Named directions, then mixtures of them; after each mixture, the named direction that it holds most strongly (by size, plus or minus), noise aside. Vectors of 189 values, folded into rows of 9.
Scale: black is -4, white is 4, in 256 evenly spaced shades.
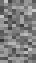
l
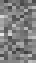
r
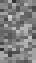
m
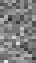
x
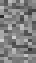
l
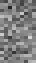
r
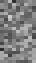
m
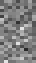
x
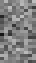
r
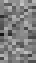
r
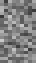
l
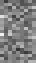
r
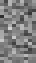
l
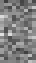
r
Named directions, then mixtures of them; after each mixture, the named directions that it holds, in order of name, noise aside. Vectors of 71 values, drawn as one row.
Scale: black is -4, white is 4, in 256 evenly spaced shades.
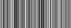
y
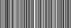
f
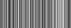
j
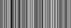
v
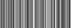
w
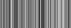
j, y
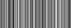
j, w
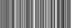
f, w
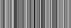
f, y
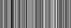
f, v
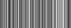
j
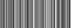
w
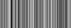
j, v
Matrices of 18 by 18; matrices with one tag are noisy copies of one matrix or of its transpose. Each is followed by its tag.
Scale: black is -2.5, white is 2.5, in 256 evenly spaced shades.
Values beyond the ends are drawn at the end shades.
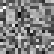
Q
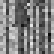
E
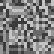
Q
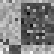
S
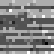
E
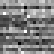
E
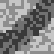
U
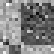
S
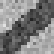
U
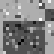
S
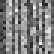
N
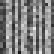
N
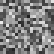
Q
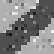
U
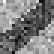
U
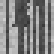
E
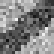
U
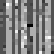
N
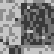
S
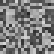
Q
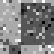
S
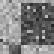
S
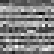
N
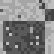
S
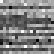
E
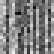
E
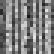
N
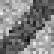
U
